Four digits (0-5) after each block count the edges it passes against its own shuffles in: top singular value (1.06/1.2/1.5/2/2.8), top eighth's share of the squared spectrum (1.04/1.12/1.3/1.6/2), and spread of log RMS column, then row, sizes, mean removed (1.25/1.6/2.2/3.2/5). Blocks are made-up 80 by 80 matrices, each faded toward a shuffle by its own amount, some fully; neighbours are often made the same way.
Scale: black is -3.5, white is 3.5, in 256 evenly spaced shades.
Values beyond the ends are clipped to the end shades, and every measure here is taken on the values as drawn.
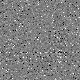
3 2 0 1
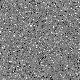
0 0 0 0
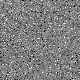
2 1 0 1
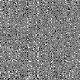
4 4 2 2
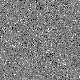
2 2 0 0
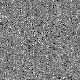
3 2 1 1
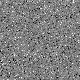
1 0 0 0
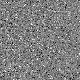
3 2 1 0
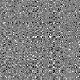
4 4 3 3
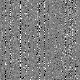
3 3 3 0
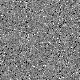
0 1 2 0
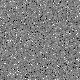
0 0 1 0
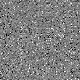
3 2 1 1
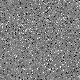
2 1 0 0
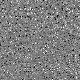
3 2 0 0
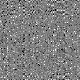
4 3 2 2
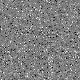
3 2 0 0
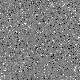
1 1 0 0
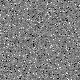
2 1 0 0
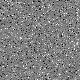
0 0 0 0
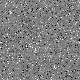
0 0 0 0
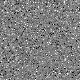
3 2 0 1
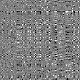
5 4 3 3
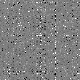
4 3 2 2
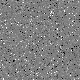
1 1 0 0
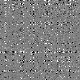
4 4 3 3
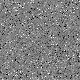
0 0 0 0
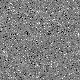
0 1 0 0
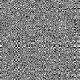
5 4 3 3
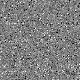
3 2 0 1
